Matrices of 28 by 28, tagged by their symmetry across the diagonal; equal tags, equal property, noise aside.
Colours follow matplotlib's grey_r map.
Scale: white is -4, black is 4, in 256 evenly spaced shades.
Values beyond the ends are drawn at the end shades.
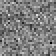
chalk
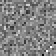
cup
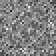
cup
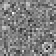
cup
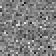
chalk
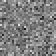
chalk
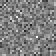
cup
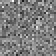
chalk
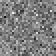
chalk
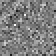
cup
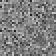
cup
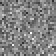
chalk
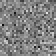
chalk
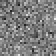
cup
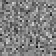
chalk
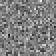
chalk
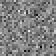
chalk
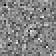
cup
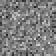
cup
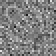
cup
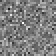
cup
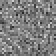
chalk
